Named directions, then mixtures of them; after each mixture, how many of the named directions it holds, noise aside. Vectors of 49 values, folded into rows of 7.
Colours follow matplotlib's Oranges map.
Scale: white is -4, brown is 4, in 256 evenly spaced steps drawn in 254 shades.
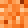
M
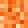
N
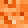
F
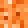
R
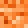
two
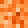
two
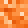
one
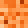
three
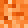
two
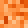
three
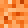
three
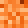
one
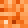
three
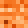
three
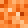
three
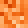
two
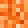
one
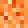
three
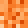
two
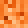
two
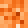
two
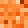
one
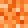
three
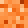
two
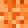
three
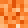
three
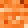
two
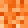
three
